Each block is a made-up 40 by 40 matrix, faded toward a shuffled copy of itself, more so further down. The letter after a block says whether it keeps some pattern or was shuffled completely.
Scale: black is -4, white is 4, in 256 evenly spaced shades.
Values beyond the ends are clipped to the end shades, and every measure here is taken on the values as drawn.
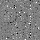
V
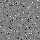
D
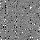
V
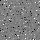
D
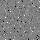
D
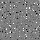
V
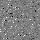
D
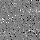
V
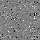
V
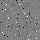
D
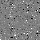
V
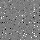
V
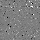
V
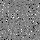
V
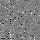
V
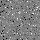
D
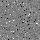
D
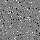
V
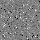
D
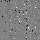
V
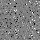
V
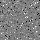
D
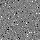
D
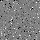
D
